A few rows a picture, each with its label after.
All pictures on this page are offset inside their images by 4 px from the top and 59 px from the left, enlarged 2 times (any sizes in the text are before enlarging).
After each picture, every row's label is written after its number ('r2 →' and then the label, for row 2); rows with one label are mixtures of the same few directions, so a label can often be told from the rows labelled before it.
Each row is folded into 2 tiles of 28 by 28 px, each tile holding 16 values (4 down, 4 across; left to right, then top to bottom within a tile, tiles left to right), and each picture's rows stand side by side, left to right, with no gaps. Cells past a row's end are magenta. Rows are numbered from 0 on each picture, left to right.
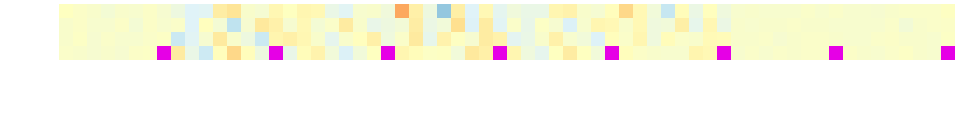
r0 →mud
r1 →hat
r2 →hat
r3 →mud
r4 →hat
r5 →mud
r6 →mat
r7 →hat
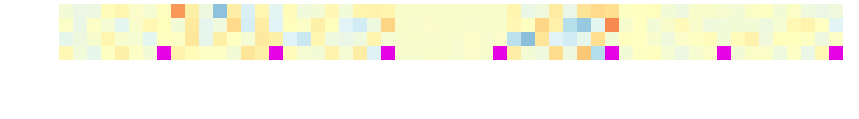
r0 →hat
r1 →mud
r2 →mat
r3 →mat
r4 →mat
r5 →hat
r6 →mat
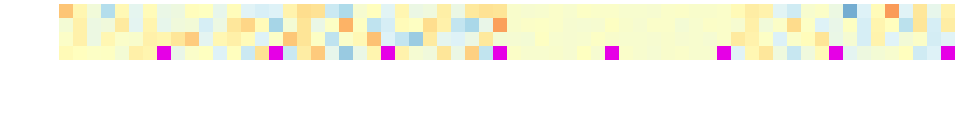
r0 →mud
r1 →mat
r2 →hat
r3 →mat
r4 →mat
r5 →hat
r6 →hat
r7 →mud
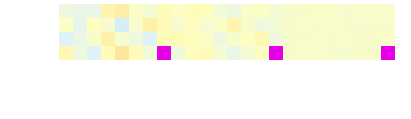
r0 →hat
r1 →hat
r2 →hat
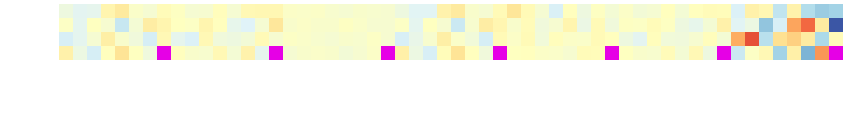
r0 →hat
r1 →mat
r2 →hat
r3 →hat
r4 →mud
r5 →mat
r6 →mat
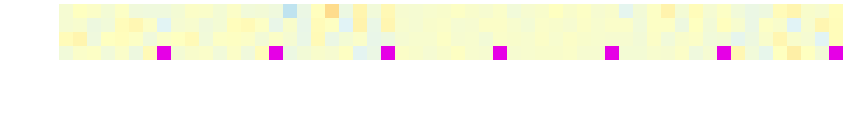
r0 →mat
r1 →mat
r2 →mud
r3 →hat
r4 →mud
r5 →mud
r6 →hat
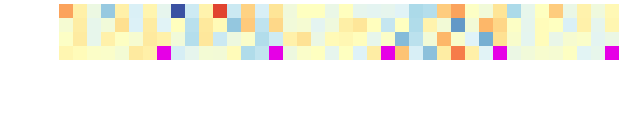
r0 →mud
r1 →mud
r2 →mat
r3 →hat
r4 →mud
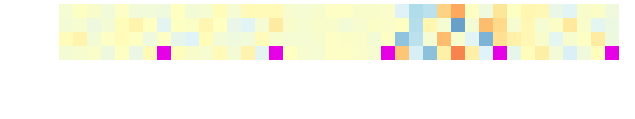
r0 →mat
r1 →mat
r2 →hat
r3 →hat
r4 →hat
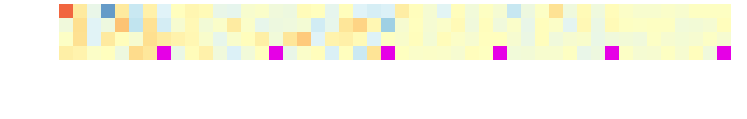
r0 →mud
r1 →hat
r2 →mat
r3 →mud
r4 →mud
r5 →mat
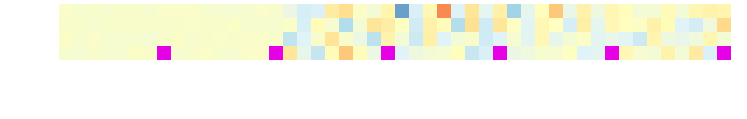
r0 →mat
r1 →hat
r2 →hat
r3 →mud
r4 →mud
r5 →mat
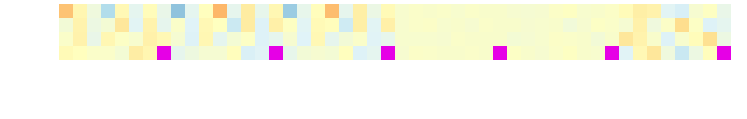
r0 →mud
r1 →mud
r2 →mud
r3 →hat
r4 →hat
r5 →hat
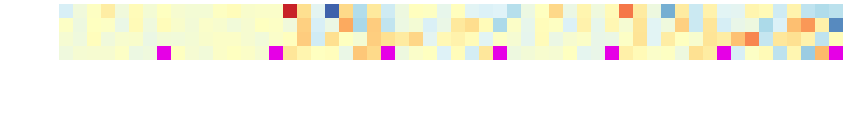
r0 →mud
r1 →hat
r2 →mud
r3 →mat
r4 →mud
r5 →mud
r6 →mat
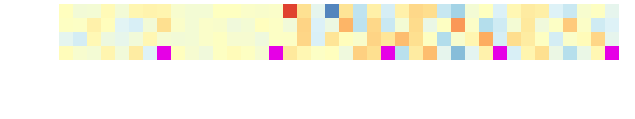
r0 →mat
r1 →hat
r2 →mud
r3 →hat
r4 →hat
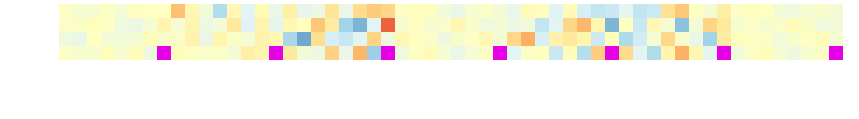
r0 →mat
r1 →mud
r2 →mat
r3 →hat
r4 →mat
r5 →hat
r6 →hat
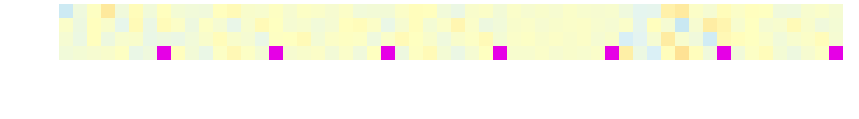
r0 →mud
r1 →hat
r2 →mat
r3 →hat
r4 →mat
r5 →hat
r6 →hat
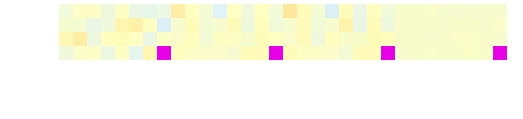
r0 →mat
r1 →mud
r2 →mud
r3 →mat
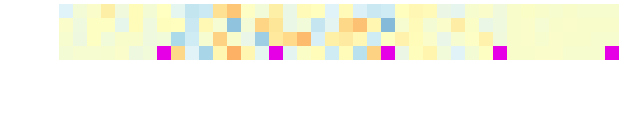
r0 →mud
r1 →hat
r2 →mat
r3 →hat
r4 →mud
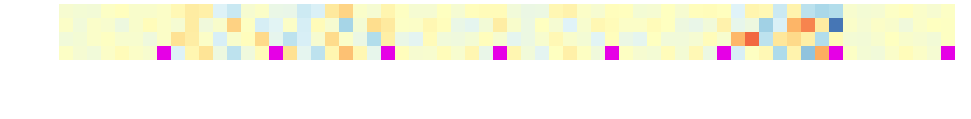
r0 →hat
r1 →hat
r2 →hat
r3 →mat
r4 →hat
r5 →mat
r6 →mat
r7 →hat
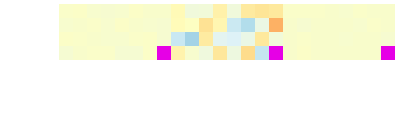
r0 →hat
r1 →mat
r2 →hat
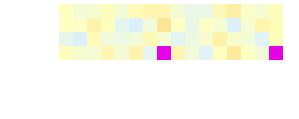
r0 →mat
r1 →hat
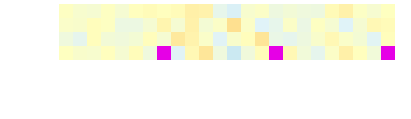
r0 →mat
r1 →hat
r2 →hat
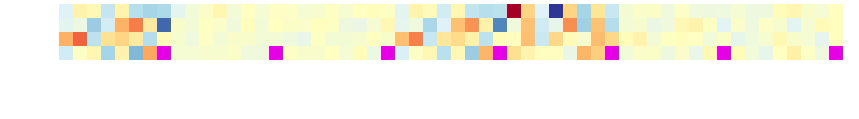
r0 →mat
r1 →mud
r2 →mat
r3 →mat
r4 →mud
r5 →mat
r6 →hat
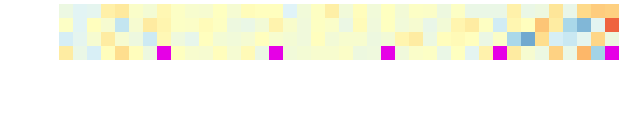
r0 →hat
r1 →mat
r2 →mud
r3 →mat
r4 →mat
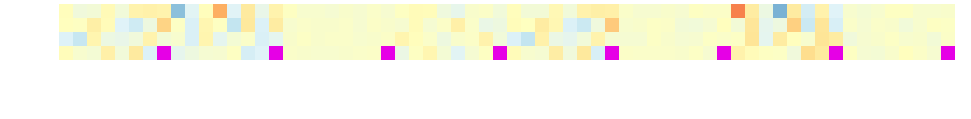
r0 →mat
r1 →mud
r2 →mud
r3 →hat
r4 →mat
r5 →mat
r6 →mud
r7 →hat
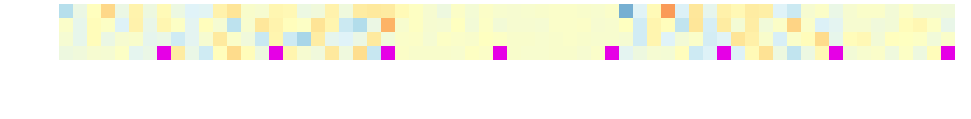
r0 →mud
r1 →hat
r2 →mat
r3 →mud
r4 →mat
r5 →mud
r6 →hat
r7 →mat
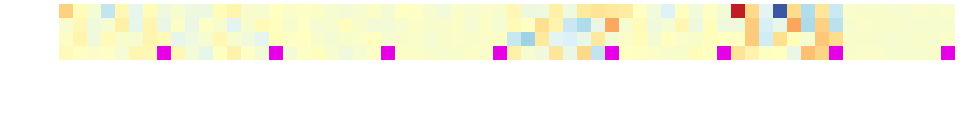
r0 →mud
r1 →hat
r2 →hat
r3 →mud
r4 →mat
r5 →mud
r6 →mud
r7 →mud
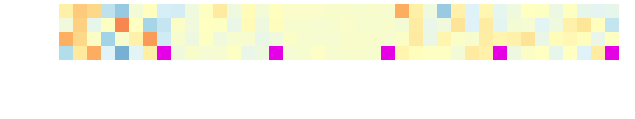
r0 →hat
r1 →mud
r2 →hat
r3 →mud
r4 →mat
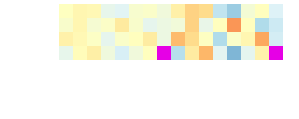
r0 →hat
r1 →hat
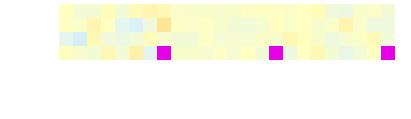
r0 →mat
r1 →mat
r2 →hat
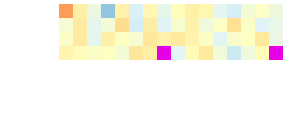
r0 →mud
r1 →hat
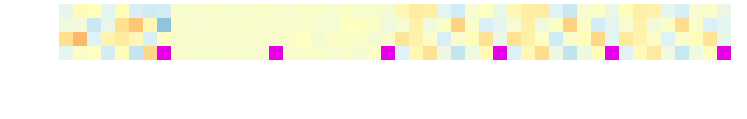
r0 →mat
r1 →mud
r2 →mat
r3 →hat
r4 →hat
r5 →hat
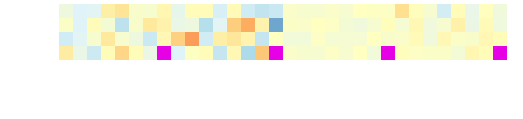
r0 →hat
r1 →mat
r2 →mat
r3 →mud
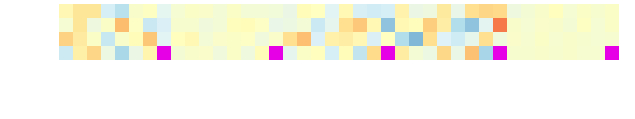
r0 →hat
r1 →mat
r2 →mat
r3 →mat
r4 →mud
